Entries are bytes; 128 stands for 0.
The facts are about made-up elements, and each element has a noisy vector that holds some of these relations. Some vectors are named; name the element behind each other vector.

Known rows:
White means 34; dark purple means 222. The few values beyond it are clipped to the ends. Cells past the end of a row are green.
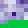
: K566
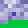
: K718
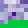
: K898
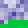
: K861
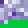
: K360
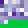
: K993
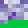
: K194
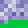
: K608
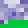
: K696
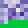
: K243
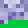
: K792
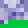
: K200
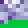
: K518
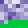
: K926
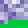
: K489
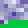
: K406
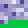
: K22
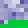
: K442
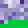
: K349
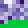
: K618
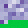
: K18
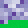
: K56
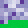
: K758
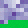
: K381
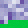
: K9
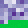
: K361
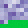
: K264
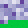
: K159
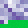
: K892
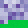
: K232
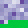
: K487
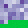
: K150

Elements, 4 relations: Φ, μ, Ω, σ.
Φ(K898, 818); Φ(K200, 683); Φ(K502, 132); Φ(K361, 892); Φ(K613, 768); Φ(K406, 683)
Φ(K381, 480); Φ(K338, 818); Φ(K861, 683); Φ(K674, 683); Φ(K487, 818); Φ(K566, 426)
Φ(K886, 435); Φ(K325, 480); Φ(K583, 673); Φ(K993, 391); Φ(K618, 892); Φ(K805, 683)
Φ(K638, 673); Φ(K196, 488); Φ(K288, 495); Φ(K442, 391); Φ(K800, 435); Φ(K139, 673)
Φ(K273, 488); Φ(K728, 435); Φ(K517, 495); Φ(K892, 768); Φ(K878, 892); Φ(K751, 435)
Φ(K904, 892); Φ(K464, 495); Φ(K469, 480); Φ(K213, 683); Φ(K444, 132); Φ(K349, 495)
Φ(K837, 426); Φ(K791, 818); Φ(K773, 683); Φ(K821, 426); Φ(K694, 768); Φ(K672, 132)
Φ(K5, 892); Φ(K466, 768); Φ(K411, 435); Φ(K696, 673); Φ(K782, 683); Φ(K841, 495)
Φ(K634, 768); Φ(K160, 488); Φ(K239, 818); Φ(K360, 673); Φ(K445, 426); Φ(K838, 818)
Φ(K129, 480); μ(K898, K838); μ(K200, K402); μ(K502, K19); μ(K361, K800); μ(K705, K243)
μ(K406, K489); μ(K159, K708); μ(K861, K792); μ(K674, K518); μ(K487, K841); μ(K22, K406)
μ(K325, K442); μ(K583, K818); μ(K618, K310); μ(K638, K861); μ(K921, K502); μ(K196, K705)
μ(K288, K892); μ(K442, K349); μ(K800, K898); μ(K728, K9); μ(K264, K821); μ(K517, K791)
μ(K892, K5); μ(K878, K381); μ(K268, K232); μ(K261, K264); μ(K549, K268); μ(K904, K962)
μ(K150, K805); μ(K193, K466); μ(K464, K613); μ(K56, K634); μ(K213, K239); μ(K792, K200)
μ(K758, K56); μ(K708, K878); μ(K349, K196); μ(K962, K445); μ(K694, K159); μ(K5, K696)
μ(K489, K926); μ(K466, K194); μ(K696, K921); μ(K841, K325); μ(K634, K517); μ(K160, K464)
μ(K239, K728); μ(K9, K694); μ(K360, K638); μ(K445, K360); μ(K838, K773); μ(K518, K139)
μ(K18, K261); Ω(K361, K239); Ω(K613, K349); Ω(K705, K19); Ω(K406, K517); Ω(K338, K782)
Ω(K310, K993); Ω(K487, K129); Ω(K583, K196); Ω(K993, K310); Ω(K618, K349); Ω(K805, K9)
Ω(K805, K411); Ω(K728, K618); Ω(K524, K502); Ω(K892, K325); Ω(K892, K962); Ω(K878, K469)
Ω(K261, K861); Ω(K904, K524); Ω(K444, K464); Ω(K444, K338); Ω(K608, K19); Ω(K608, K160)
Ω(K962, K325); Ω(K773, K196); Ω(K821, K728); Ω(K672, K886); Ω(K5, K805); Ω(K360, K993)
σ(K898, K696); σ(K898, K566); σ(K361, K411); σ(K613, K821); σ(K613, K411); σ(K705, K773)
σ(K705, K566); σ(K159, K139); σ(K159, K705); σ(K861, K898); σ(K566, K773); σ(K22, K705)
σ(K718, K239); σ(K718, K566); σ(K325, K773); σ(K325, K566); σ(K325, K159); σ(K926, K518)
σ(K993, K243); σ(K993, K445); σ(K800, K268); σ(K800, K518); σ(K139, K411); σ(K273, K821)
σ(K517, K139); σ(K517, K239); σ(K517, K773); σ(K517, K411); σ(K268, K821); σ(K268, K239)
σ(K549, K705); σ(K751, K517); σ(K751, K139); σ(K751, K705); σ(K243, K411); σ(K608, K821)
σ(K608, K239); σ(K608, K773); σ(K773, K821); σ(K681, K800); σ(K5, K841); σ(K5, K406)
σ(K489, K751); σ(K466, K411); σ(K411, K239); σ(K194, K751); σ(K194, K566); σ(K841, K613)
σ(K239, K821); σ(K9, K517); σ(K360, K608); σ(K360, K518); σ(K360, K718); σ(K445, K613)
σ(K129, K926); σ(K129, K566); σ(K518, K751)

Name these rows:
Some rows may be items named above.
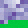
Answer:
K381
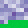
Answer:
K502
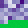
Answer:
K613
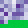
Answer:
K773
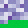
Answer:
K524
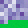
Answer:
K268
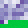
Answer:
K196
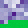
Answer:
K791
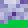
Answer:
K129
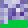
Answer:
K243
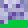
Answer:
K232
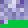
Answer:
K273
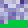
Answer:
K464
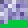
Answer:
K268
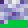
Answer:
K800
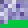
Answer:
K268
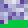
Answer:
K193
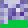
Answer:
K243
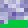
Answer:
K502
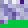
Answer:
K751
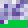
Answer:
K583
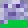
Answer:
K818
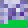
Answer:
K243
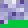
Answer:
K674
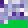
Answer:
K310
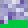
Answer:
K9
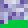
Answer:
K193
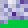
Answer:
K325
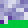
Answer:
K5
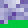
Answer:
K381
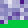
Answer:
K728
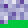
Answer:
K549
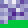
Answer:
K139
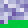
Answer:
K904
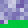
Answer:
K821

